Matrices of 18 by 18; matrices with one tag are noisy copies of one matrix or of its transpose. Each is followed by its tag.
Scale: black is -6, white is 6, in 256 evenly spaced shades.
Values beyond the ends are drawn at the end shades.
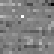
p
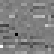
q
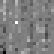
p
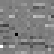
q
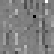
q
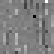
q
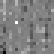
p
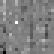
p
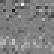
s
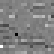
q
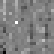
p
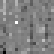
p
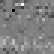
s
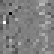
s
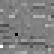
q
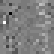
s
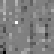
p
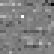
p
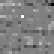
p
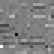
q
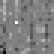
p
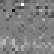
s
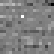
p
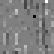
q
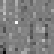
p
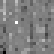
p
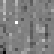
p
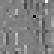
q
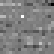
p
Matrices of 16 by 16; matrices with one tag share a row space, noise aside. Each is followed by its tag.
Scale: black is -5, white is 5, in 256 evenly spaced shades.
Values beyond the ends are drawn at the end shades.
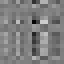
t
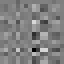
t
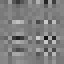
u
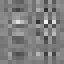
u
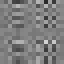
u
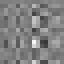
t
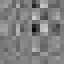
t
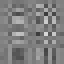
u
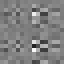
t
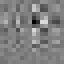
t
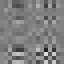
u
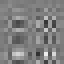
u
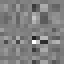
t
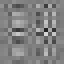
u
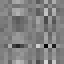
u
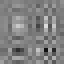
u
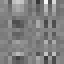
u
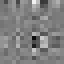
t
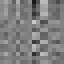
t
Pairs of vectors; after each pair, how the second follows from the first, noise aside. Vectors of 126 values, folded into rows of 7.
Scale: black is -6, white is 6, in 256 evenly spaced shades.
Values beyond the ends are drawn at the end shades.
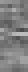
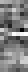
scaled up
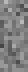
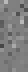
partly zeroed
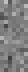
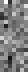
scaled up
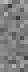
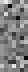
scaled up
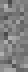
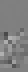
partly zeroed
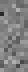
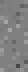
partly zeroed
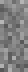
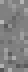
partly zeroed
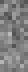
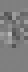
partly zeroed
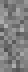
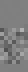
partly zeroed
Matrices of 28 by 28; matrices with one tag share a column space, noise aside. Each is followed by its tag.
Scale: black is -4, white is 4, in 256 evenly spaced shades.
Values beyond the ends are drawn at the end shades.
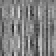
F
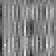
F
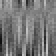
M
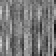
F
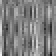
F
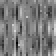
F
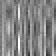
F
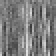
F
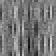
F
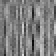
F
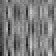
F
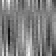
M
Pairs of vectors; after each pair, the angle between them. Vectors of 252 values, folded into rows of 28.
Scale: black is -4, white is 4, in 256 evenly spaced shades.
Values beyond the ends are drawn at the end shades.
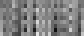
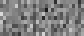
partly aligned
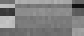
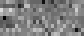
partly opposed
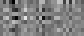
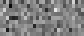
partly aligned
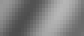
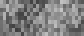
partly aligned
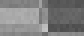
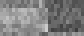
nearly parallel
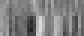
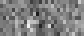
partly opposed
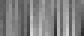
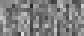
partly opposed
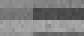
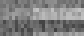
nearly opposite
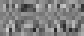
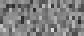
partly aligned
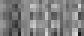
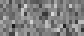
orthogonal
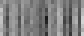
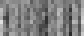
nearly parallel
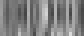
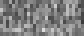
partly aligned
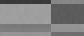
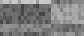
nearly opposite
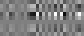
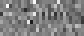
partly opposed
